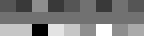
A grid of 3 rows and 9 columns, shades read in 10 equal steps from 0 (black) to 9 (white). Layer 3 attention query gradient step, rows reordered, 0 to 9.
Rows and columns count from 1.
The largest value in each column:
7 7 5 8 7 5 9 5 6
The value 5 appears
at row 1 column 3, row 3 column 6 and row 3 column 8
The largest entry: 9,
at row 3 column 7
